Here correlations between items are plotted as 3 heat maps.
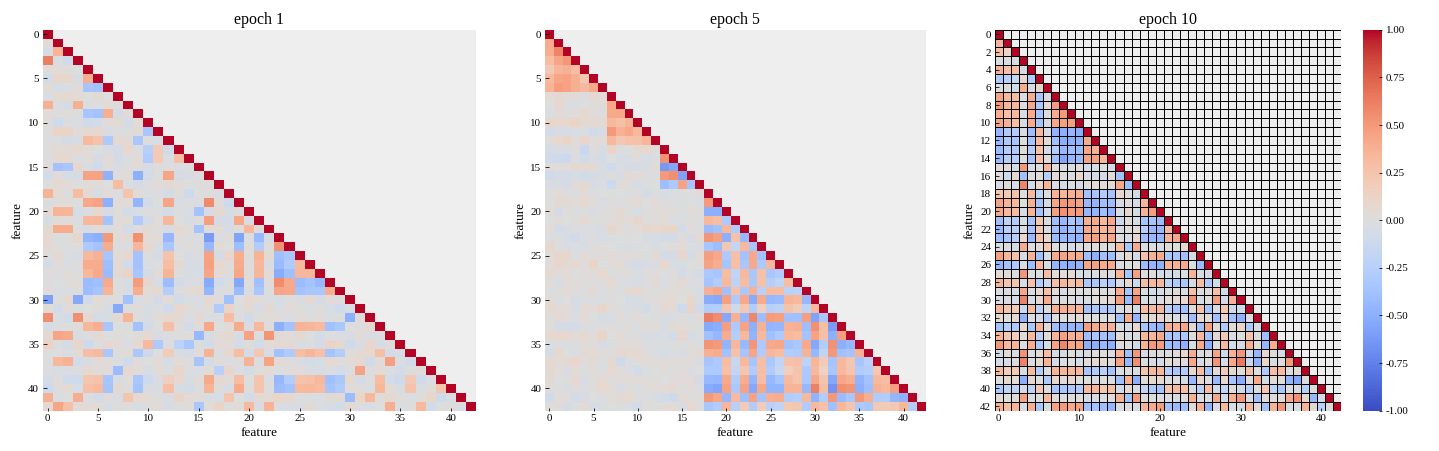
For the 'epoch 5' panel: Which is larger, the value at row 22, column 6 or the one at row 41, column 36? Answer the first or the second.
the second
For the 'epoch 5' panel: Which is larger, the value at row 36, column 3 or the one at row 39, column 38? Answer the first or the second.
the second
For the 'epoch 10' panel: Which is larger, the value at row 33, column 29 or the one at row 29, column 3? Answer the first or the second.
the second
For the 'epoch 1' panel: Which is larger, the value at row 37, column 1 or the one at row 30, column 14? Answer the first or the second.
the first
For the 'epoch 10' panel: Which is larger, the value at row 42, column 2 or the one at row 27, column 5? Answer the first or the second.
the first
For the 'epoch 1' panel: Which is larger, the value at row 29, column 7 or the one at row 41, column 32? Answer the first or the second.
the second
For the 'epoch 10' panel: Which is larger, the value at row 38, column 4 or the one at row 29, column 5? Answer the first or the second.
the first
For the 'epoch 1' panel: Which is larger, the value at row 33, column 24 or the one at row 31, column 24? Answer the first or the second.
the second
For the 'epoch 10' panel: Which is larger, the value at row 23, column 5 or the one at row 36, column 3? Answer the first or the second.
the second
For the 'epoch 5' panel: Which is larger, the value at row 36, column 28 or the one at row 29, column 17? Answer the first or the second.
the second
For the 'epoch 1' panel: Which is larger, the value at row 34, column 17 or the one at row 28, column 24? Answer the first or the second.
the second
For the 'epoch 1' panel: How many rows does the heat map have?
43
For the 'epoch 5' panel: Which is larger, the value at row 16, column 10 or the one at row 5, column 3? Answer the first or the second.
the second
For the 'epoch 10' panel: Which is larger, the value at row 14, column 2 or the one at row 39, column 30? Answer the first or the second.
the first
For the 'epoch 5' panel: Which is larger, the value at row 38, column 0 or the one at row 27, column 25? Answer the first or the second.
the first
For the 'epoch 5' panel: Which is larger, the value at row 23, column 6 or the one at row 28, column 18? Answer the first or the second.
the first
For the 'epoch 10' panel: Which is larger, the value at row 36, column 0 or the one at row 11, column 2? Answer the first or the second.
the first
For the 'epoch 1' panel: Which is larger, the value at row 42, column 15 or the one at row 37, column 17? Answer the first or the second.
the second
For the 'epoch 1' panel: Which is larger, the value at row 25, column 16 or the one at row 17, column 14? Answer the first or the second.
the first
